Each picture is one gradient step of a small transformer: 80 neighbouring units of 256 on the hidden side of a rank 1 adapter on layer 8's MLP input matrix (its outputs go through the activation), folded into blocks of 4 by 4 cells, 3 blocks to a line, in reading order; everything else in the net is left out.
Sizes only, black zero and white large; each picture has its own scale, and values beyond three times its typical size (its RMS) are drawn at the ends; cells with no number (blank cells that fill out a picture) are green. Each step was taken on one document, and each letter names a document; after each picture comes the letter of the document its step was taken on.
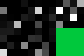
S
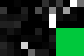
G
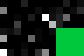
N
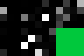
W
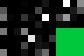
W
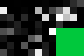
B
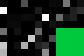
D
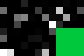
N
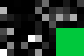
B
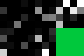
S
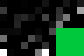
N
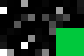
N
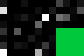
D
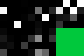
S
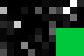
G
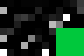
N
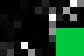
G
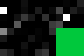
N
